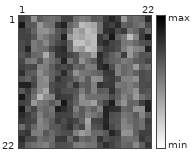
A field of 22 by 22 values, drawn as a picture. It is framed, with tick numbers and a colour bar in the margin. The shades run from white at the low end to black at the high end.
The top middle is the ninth with the lowest average. An odd patch, lower than its surroundings, sits in the top middle. There is no overall slope. Stripes running up and down repeat 3 times from left to right.
